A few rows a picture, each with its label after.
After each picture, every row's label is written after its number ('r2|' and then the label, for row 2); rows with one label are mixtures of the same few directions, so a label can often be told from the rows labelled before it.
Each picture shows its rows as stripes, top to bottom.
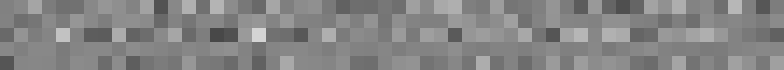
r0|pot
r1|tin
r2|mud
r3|mud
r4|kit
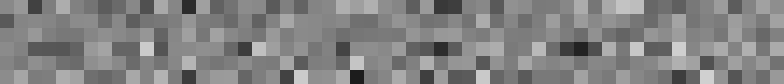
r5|pot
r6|kit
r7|pot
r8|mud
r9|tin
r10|tin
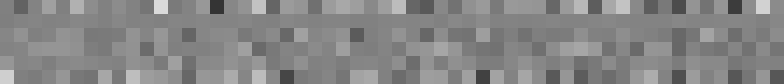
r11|pot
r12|kit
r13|tin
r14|mud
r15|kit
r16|kit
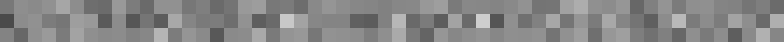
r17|mud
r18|kit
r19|pot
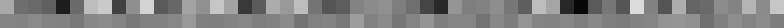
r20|mud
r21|tin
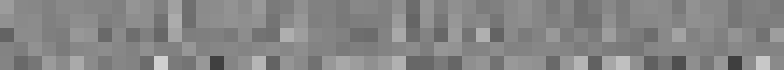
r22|kit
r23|kit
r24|kit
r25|pot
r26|pot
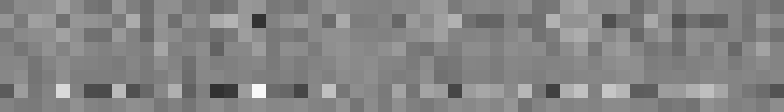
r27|mud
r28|mud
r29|mud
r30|pot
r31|pot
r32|pot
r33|mud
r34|tin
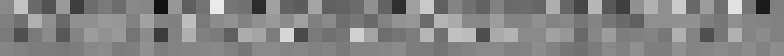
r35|pot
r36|pot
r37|tin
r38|mud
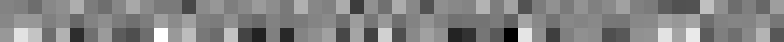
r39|tin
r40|tin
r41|tin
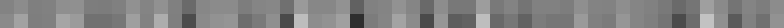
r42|tin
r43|tin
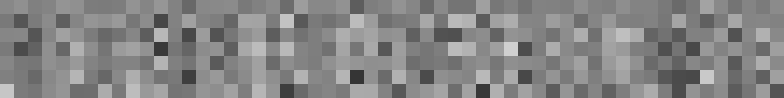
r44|tin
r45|tin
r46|pot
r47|tin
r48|pot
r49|tin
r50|kit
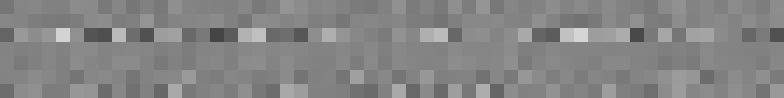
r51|kit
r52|mud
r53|mud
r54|tin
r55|tin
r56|tin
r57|kit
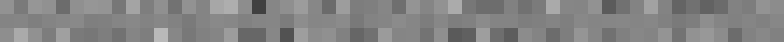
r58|mud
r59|tin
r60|tin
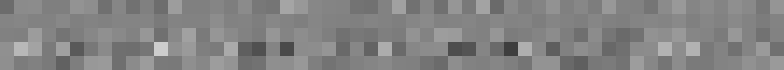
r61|kit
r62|pot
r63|pot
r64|tin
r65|mud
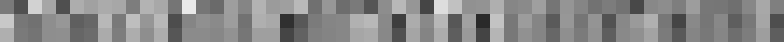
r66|pot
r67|kit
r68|kit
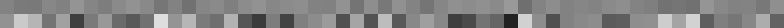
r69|tin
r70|tin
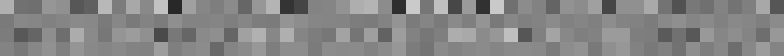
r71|kit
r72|kit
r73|tin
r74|pot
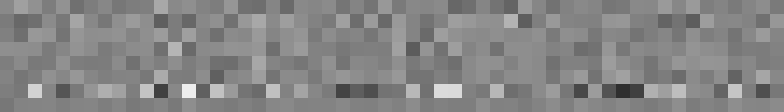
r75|tin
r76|tin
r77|pot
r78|kit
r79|mud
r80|pot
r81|pot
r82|kit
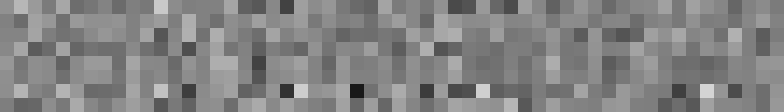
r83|tin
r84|pot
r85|pot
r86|pot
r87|mud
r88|mud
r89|tin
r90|tin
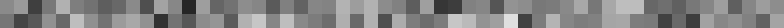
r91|pot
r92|tin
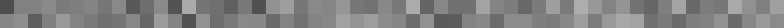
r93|kit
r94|pot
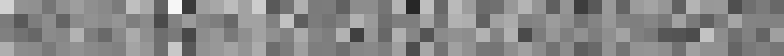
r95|kit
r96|tin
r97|tin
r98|kit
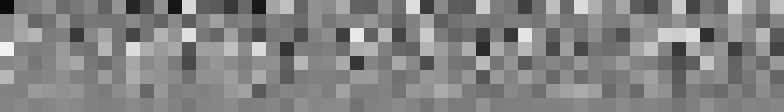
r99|kit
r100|pot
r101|tin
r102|kit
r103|tin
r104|kit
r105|mud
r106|tin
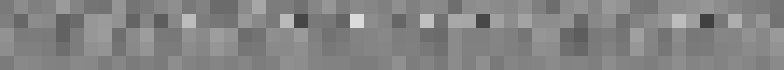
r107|mud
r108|tin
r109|mud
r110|mud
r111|kit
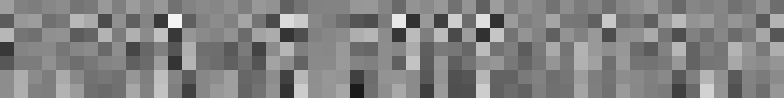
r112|kit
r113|kit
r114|kit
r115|kit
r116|kit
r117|tin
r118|tin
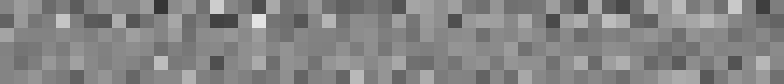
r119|pot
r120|mud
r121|kit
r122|tin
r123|pot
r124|tin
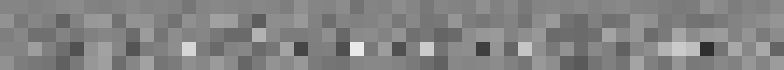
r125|tin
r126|mud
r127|mud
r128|tin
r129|mud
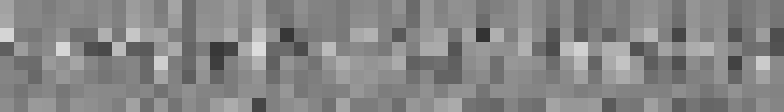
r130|kit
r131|kit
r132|kit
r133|mud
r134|pot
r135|pot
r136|tin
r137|mud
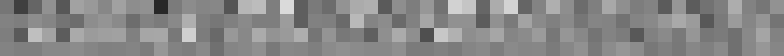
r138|tin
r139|tin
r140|pot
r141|pot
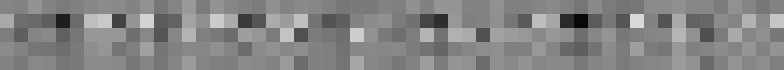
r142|pot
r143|mud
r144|tin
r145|mud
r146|tin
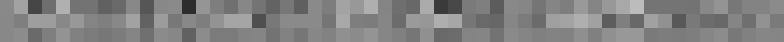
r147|pot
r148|mud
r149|pot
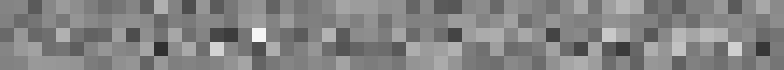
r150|pot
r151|tin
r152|mud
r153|pot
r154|mud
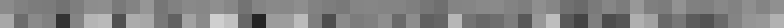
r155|mud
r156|mud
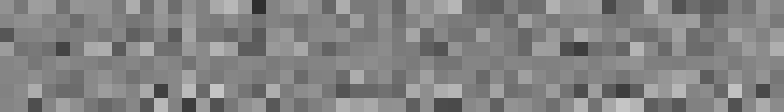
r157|mud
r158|tin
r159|kit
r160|mud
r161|pot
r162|tin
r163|pot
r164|pot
